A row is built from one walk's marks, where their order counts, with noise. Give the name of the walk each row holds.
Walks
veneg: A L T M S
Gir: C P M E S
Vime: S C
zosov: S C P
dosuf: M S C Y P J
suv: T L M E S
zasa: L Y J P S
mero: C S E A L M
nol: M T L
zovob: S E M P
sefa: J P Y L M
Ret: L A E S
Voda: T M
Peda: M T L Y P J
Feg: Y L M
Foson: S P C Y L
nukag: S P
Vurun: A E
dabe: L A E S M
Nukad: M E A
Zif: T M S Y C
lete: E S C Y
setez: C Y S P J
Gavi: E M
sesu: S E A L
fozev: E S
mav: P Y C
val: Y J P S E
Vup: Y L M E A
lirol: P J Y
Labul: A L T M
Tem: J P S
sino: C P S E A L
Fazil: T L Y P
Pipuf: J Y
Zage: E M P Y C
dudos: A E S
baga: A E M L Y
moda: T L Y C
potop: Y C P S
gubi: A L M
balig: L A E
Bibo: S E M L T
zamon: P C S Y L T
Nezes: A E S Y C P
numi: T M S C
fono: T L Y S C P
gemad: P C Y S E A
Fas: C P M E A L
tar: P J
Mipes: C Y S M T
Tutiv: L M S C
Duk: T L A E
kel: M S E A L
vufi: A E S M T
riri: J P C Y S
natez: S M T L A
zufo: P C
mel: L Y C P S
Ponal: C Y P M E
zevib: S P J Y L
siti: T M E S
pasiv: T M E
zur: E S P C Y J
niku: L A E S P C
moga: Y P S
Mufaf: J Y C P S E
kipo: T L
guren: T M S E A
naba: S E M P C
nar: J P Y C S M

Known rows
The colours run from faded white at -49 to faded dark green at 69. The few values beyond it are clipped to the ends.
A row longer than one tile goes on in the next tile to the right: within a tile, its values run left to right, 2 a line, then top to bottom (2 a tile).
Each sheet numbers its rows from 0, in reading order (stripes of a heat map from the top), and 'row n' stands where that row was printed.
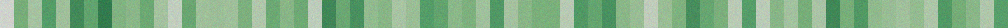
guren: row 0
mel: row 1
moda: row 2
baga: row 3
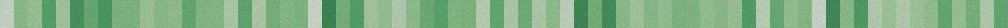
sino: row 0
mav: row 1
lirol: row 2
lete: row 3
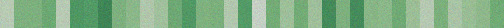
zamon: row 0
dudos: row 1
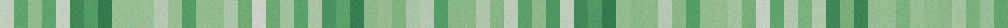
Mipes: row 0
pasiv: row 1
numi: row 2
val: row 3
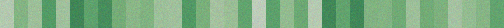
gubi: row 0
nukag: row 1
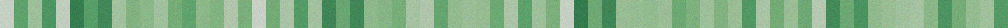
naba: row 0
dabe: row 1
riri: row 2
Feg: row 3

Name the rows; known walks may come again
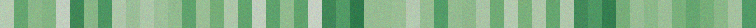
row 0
lete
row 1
Mipes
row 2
Peda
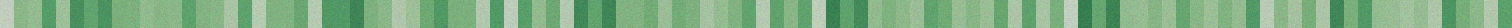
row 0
sino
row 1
zamon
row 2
nukag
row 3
zosov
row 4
setez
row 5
baga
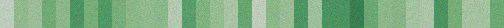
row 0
balig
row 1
Labul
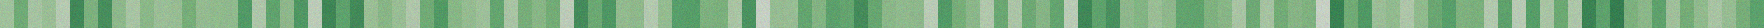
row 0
Pipuf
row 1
Tutiv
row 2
Foson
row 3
Duk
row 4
zufo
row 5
mav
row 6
Tem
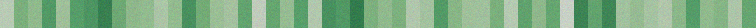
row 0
nol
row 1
Voda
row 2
Zif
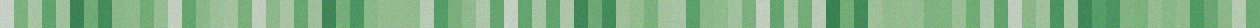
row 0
Nukad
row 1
Vup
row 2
Gavi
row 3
Mufaf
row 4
Fas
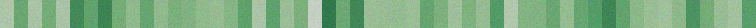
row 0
tar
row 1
riri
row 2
kipo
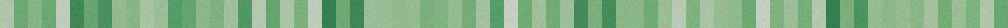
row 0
mel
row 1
zur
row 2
dudos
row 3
gemad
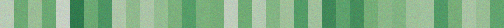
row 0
Zage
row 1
gubi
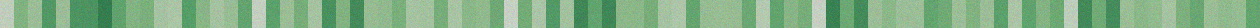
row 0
natez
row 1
fozev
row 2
dabe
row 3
potop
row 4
Vime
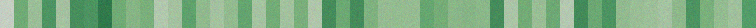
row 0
veneg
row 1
zevib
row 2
Feg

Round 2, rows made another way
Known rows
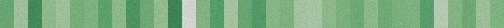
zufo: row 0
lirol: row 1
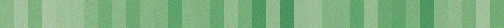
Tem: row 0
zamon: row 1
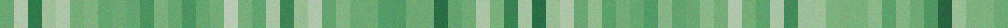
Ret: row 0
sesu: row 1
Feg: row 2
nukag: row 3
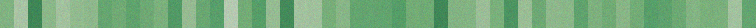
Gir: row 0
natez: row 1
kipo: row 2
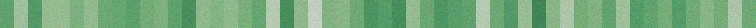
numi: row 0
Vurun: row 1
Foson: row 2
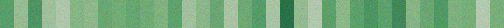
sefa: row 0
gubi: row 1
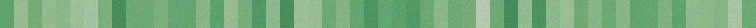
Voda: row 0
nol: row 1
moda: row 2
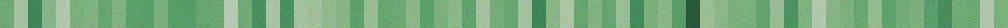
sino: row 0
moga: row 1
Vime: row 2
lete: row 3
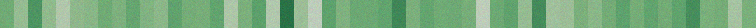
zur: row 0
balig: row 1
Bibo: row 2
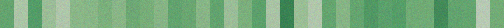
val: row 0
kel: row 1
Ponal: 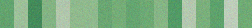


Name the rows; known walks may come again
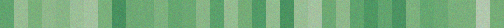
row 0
Voda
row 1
Labul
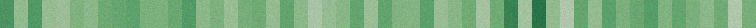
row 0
Zif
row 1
riri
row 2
Feg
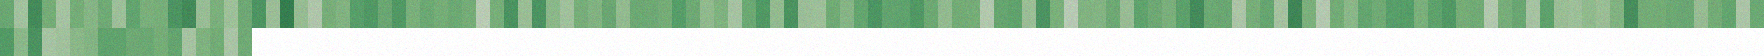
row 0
zosov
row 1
baga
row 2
fono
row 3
nol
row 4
lete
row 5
mero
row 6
pasiv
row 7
Peda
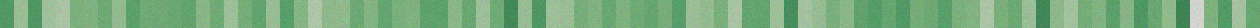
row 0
zevib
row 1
nar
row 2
Fazil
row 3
veneg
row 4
zufo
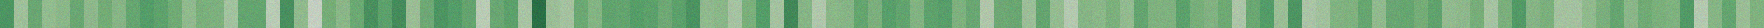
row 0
kipo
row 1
Vurun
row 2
Tutiv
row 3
Nezes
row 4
Mufaf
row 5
zasa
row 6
lirol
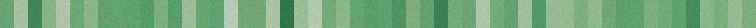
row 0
Fas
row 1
dabe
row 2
numi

